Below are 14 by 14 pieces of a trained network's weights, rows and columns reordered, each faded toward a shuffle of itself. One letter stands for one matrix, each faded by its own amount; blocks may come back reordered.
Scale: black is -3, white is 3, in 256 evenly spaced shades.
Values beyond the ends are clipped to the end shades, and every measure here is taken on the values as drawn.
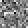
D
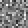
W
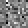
W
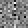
W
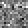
D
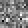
D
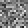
D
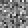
D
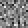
D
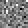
D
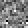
W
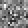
D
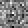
D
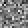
D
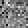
W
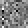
W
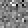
W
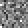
D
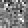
D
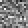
D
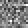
D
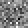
D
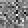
W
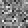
D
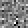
W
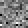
W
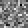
D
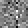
W
